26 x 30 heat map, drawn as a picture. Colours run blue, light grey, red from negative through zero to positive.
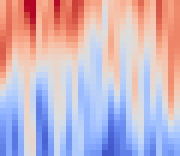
The ninth with the highest average is the top left. On average the colour sits 50% of the way up the scale. Streaks run downward. The field climbs toward the top. There are no lone odd cells.
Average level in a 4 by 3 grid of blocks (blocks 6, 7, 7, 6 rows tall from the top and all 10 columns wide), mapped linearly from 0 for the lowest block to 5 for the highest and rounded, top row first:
544
333
112
000
